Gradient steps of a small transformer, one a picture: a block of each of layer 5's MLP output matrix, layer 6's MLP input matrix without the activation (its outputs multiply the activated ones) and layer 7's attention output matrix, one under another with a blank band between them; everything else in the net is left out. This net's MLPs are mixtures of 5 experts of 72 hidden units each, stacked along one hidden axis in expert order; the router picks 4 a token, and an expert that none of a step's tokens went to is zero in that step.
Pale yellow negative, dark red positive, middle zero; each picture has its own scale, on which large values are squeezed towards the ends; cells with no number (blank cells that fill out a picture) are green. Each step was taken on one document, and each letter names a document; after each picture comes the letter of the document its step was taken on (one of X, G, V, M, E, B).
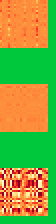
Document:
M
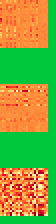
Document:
M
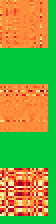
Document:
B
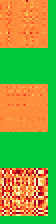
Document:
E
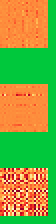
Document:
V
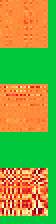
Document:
E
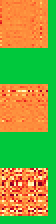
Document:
B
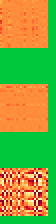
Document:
M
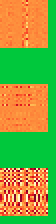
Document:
V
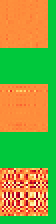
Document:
V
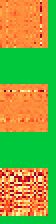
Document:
B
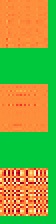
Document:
V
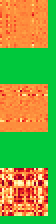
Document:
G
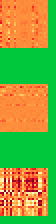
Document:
G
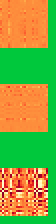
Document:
M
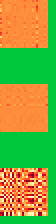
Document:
G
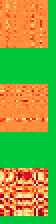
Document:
B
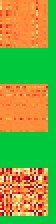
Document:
G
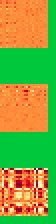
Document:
E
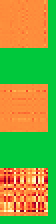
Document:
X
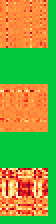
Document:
B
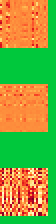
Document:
G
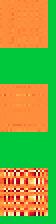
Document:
V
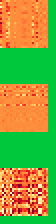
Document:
G
